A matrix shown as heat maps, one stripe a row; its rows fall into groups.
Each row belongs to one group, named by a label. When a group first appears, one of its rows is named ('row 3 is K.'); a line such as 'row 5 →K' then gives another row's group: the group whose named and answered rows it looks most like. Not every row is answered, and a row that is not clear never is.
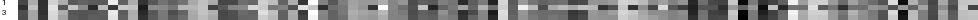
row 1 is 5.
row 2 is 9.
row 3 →5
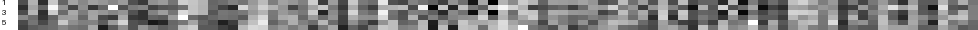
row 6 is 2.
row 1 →9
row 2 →2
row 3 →9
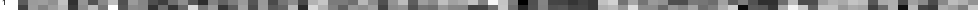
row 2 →5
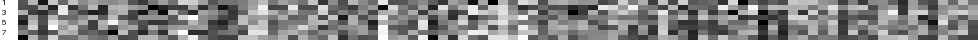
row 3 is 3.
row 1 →9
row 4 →2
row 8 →2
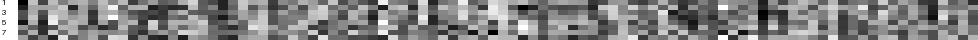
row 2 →5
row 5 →9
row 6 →3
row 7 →9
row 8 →3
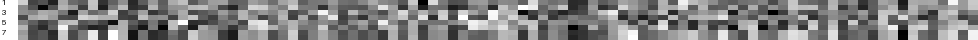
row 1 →3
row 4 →2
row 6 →3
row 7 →3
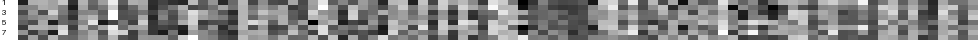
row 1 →5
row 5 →2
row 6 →5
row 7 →3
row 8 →2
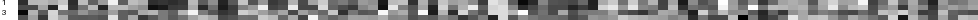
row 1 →5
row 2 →5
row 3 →2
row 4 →5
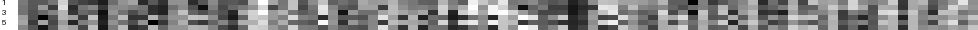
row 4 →3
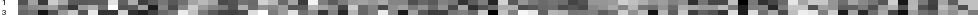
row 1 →5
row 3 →9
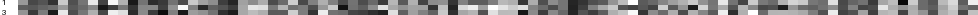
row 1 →3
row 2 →2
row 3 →3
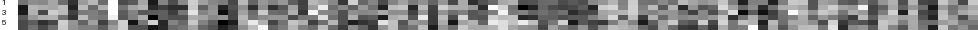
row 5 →3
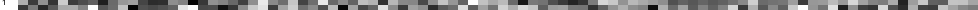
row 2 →9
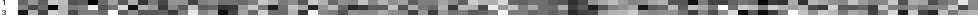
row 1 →5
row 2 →3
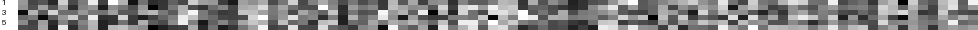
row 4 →9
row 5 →2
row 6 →5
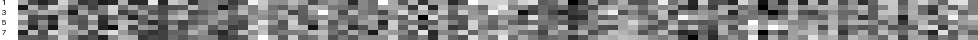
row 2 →5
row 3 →2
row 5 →5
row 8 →5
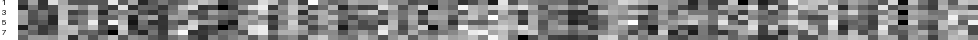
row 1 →5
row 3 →5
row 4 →3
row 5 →3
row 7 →9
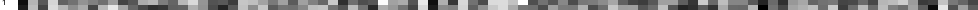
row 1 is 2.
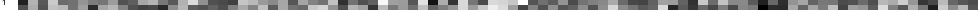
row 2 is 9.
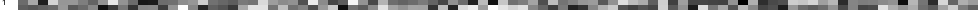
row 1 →9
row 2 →2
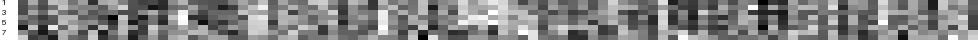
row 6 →9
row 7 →3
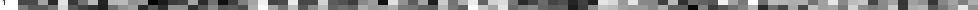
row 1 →5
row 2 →5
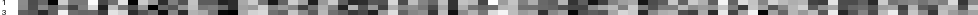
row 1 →3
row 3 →3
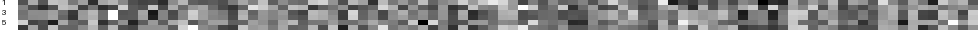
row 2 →3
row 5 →3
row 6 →2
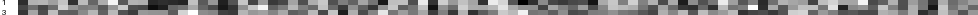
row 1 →5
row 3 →2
